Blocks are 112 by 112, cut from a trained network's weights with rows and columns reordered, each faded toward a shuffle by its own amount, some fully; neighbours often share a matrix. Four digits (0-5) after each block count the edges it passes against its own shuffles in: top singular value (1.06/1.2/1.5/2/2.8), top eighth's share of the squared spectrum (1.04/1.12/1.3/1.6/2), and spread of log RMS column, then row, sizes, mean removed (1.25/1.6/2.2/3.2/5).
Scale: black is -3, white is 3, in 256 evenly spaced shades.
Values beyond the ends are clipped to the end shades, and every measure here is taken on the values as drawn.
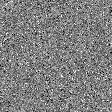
1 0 0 0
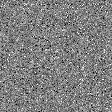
2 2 0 1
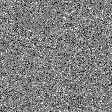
1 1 0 0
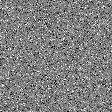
0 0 0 0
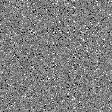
3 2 1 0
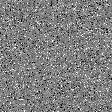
1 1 0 0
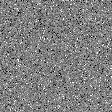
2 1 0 0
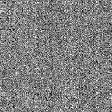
4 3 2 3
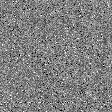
2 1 0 1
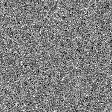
2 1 0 0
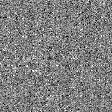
3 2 0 2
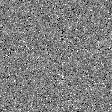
2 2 1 0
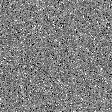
0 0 0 0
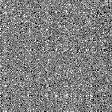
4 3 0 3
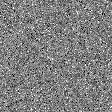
0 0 0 0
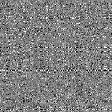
4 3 0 3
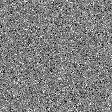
0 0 0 0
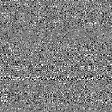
4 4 1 4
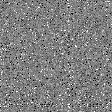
3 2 1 1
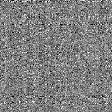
4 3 1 3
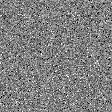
2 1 0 1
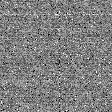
2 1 1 0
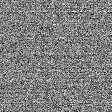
2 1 0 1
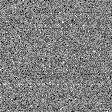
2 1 0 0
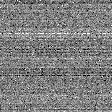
4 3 1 2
